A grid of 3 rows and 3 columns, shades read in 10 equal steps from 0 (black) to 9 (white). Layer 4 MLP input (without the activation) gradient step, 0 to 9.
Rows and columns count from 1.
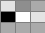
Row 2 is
0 9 8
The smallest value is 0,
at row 2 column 1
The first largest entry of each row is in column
1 2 1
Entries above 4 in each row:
3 2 3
